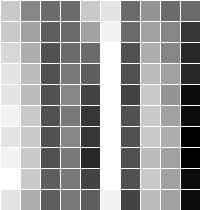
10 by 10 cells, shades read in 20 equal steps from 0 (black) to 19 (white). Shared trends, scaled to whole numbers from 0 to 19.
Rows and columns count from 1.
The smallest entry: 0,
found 2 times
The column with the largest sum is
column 6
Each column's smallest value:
15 10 6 8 3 17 5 11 8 0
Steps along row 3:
down down up same up down up down down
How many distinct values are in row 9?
8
